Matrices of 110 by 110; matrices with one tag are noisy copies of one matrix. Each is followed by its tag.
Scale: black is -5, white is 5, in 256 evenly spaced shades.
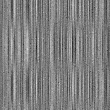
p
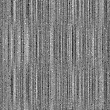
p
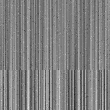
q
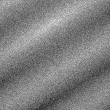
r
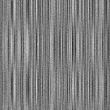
p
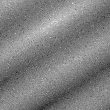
r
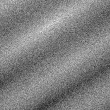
r
